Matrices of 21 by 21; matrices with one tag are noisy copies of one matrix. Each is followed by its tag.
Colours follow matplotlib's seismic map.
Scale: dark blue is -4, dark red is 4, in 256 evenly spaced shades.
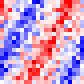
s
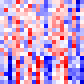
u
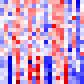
u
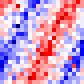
s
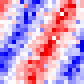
s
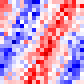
s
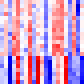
u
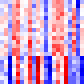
u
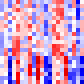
u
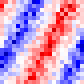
s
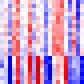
u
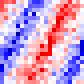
s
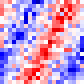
s
